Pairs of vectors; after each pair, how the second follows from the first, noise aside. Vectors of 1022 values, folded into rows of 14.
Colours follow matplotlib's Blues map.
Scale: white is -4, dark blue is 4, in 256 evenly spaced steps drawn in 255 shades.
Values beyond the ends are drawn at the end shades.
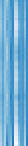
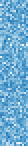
shuffled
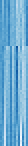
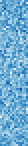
shuffled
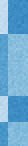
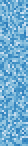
shuffled
